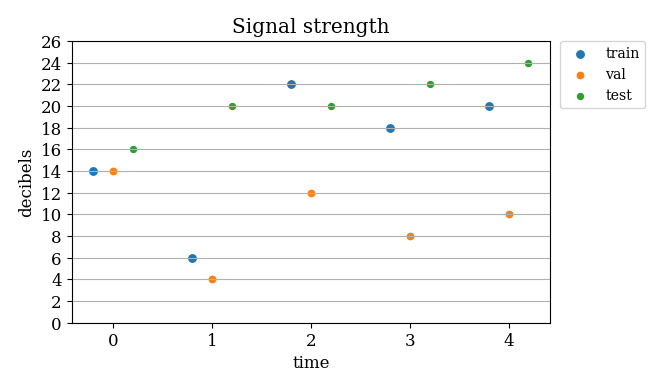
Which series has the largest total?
test
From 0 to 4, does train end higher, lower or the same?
higher
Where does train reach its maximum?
2
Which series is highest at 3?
test
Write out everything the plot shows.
Title: Signal strength
x-axis: time, ticks 0 1 2 3 4
y-axis: decibels, ticks 0 2 4 6 8 10 12 14 16 18 20 22 24 26
Legend: train, val, test
Values:
train: 14 6 22 18 20
val: 14 4 12 8 10
test: 16 20 20 22 24
